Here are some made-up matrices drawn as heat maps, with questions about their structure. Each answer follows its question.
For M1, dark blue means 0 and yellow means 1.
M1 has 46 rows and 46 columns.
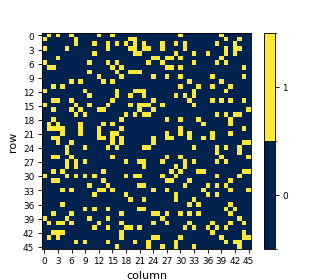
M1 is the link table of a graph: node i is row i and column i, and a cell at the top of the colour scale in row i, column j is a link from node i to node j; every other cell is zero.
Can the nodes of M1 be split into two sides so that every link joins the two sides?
no
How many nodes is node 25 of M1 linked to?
3
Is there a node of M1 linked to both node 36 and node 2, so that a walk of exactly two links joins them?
no
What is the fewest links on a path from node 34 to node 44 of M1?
2
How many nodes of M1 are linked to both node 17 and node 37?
4
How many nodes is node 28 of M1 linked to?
5
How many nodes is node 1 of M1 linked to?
6
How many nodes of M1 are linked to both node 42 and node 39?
0
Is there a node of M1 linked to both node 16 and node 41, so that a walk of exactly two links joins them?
yes
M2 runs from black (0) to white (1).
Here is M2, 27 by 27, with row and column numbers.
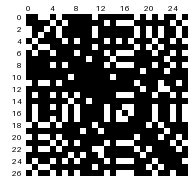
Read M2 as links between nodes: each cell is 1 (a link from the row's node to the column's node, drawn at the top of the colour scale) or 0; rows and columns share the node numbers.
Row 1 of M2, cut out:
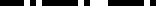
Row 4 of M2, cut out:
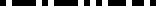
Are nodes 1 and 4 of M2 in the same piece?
yes
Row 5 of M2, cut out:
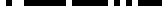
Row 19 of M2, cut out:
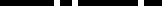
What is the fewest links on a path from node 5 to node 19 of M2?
3
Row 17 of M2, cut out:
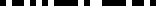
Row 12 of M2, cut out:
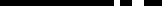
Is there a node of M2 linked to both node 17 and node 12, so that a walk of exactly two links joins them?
no
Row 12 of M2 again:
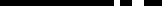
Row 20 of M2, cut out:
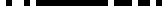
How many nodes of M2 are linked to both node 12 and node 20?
1
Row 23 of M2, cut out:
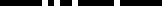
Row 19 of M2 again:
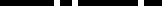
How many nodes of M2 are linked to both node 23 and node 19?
2
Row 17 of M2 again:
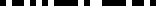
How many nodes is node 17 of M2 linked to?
10
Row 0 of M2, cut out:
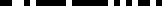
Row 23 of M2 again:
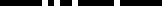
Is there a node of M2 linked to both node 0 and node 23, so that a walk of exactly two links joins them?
no
